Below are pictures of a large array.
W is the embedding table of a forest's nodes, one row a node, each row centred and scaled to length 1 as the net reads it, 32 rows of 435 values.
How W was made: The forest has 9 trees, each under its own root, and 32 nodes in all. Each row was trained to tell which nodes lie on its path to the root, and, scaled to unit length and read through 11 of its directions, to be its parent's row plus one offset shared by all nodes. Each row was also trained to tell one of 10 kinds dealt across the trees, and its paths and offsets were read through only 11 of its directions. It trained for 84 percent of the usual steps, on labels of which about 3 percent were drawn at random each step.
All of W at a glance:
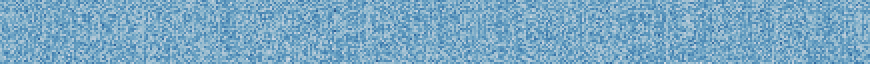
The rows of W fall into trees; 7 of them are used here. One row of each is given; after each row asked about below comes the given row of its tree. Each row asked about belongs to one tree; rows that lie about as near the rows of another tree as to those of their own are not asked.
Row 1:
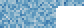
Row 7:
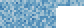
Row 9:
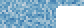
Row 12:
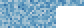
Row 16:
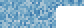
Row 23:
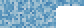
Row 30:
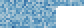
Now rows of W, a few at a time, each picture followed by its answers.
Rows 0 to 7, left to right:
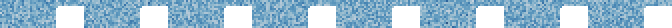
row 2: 9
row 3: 23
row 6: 23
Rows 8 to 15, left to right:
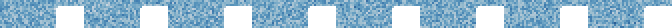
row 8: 9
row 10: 7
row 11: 16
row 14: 30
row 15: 7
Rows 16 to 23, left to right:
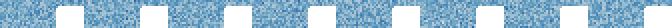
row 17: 9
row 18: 16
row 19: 7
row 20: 23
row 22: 30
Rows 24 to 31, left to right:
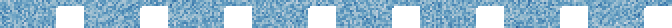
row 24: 1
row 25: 7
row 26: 30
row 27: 1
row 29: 23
